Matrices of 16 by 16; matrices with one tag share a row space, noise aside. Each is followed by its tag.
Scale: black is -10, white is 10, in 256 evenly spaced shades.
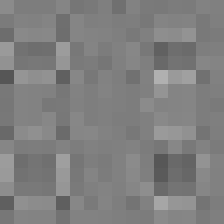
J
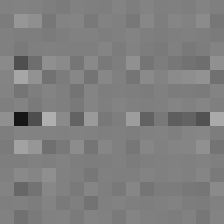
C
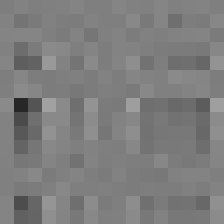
C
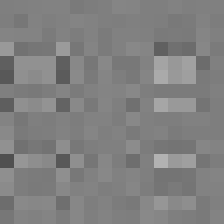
J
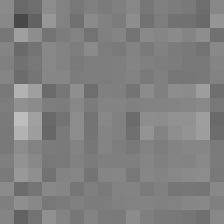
C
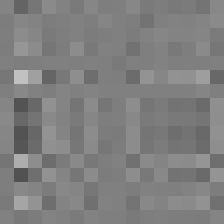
C
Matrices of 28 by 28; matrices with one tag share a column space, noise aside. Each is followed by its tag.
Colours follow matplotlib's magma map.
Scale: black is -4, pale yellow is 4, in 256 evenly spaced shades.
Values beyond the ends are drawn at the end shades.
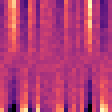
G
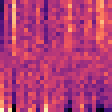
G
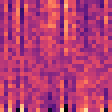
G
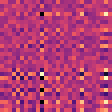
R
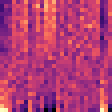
G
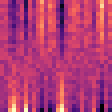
G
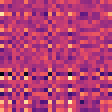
R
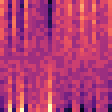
G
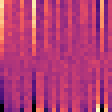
G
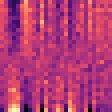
G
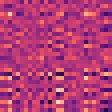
R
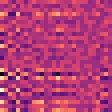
R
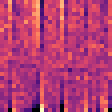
G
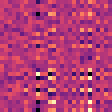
R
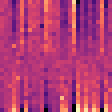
G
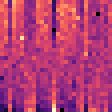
G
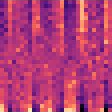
G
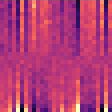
G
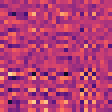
R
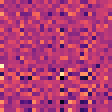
R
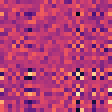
R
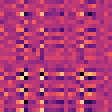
R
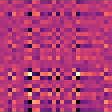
R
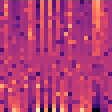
G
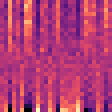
G
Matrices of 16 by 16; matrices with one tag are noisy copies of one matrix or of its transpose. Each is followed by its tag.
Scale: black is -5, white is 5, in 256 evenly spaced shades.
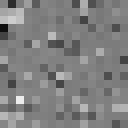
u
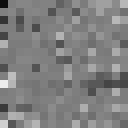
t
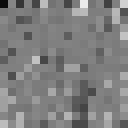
t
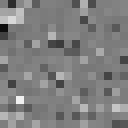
u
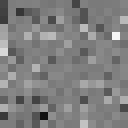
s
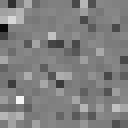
u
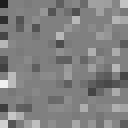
t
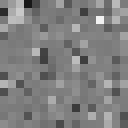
u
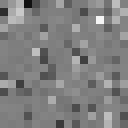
u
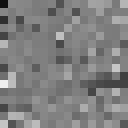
t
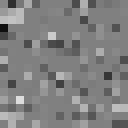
u
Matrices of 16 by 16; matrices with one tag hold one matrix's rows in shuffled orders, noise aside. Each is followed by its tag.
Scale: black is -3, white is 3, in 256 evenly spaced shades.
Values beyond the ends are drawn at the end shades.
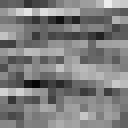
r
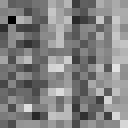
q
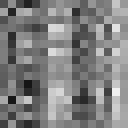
q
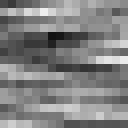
r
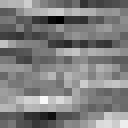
r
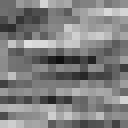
r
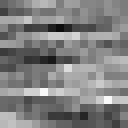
r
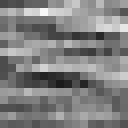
r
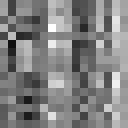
q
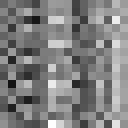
q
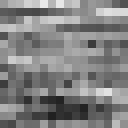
r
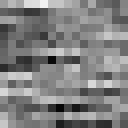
r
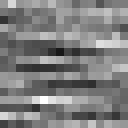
r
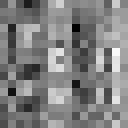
q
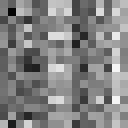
q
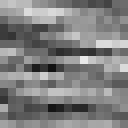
r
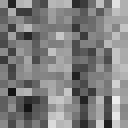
q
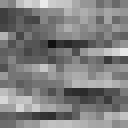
r
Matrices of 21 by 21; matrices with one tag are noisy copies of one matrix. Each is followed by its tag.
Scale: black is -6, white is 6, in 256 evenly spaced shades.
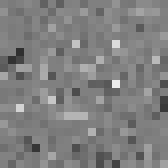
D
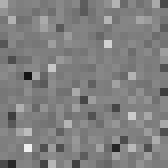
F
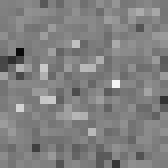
D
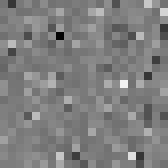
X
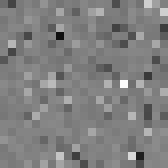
X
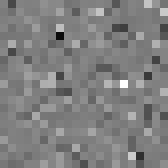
X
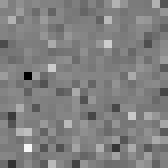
F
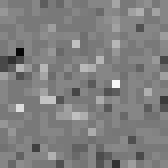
D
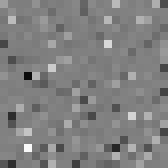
F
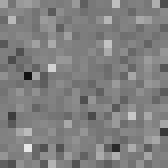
F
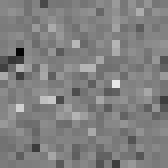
D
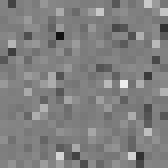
X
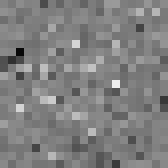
D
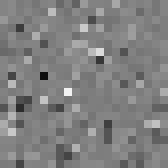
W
